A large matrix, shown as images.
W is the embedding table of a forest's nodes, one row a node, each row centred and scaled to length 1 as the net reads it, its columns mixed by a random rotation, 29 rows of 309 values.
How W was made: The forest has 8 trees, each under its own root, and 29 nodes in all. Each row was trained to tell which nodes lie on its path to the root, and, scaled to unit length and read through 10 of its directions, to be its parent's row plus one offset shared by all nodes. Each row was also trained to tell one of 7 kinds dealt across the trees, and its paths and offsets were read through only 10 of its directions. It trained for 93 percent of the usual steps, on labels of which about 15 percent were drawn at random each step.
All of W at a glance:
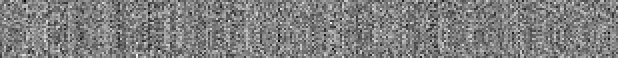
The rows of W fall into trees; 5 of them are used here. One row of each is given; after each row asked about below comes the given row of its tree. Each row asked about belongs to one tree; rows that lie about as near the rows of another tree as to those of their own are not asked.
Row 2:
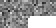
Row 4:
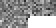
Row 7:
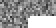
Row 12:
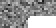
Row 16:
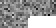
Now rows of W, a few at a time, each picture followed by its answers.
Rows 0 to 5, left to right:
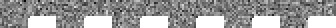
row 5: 16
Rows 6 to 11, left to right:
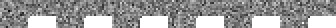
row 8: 7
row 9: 2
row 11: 4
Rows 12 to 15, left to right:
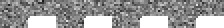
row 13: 7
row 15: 4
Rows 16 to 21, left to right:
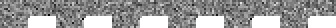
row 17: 4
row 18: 16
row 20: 4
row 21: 16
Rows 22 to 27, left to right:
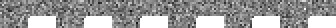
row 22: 12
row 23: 2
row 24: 4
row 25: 7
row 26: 7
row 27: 12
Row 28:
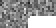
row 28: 16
